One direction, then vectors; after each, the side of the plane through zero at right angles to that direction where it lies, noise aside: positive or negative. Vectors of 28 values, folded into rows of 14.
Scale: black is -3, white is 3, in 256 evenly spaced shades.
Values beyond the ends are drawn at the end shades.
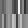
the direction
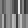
positive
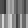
positive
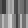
positive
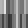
negative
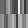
positive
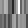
positive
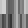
negative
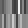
positive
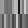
negative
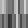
negative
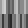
negative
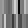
negative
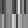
positive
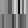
negative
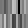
negative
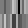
negative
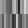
negative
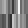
positive
